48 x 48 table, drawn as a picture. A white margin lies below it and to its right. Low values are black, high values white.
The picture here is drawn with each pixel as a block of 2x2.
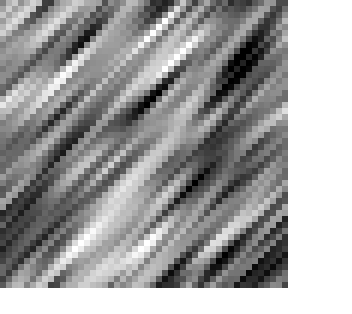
Mirror symmetry: none. Odd rows or columns: none. Grain: diagonal, up to the right. Histogram: bell-shaped.
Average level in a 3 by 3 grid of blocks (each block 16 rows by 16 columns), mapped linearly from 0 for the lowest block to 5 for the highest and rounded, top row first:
440 / 230 / 150
